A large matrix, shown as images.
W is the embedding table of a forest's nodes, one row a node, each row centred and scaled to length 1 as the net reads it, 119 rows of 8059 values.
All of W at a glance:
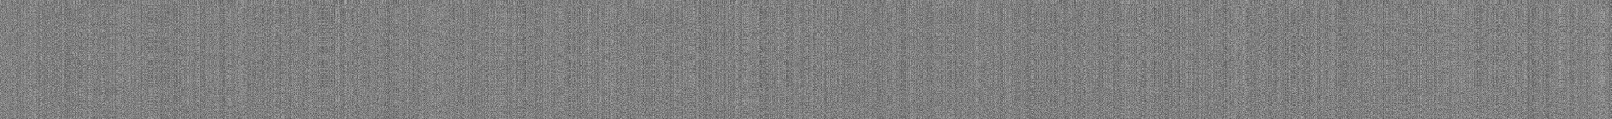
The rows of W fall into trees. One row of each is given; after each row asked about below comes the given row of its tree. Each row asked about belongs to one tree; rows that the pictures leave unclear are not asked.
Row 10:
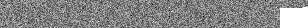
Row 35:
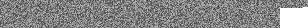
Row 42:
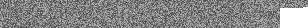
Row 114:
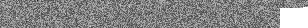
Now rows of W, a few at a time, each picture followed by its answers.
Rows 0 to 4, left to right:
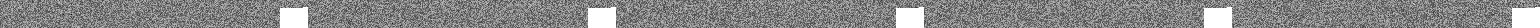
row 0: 35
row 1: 35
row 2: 35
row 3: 35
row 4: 114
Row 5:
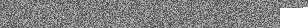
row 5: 42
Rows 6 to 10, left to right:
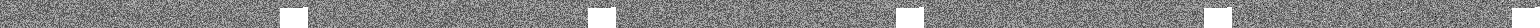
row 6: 35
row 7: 35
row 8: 42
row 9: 42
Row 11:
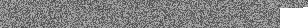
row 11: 42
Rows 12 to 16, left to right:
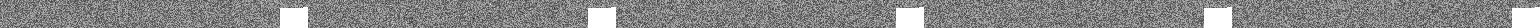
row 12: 42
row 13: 42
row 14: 114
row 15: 42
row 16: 114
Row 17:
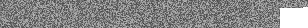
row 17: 42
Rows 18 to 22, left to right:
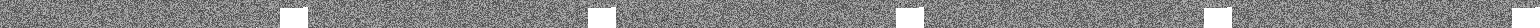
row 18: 42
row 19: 42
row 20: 10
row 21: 42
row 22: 42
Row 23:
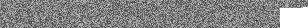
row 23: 10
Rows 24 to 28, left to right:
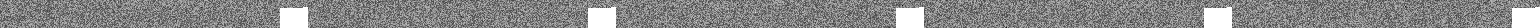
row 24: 35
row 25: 42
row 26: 114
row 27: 35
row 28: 42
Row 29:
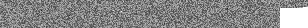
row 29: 114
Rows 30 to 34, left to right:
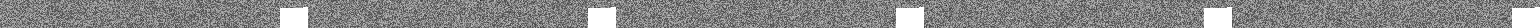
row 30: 114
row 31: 114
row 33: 35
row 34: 35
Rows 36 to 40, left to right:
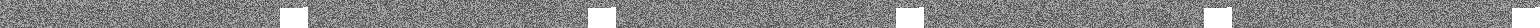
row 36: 10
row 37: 42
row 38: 42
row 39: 35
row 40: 42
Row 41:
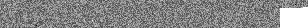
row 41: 10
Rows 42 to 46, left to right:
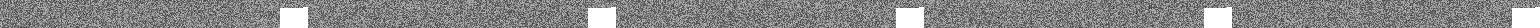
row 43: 114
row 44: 35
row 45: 10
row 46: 42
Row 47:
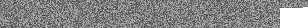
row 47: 42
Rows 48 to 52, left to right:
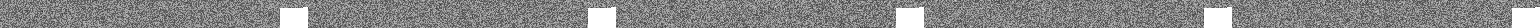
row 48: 42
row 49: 42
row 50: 114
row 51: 42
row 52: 42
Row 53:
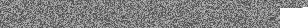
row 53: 35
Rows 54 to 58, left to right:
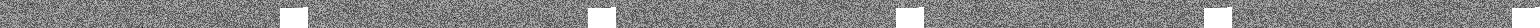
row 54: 114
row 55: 35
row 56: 10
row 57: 114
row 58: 10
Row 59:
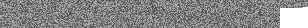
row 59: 114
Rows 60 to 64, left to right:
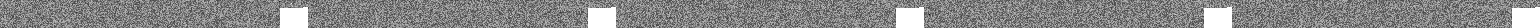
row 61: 42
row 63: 42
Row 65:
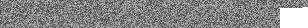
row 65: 35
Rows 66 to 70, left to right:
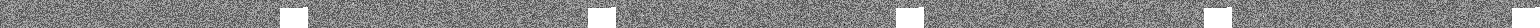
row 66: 35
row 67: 42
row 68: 10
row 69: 35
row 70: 42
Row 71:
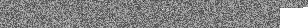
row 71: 42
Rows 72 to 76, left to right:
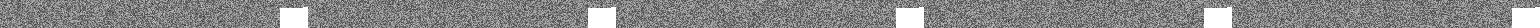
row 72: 10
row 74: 35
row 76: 42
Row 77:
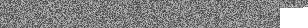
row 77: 42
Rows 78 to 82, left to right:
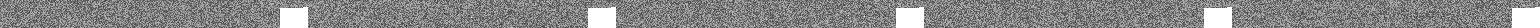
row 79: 114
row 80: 42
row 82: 114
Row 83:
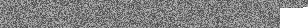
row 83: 42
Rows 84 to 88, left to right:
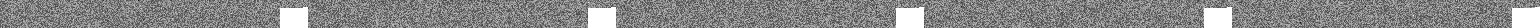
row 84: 35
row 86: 42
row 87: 35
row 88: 114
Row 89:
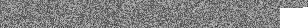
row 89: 35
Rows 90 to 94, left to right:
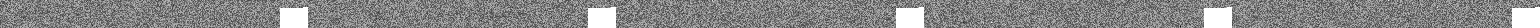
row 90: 35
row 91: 114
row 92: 35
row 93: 10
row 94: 35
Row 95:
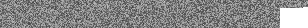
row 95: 114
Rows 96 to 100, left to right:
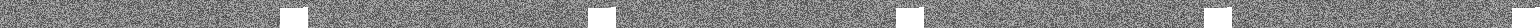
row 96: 42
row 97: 114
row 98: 42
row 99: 114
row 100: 42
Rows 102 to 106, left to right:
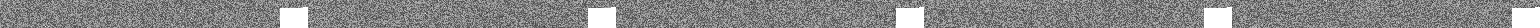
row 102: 10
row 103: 114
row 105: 10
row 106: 35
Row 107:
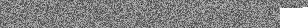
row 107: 35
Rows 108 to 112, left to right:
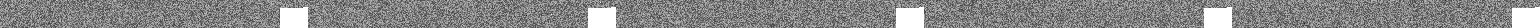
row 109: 114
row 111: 35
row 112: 10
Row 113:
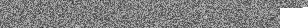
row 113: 35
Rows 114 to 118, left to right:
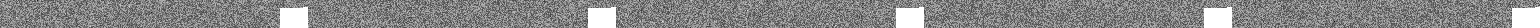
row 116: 35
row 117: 35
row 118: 114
